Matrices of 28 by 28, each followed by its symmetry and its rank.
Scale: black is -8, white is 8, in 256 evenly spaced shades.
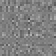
neither, rank five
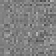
neither, rank five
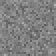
symmetric, full rank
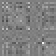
symmetric, rank three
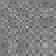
symmetric, rank three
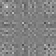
symmetric, rank three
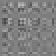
antisymmetric, rank two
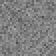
symmetric, full rank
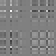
symmetric, rank one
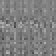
neither, rank three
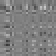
antisymmetric, rank two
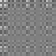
symmetric, rank one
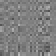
neither, rank three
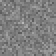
symmetric, full rank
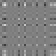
symmetric, rank one
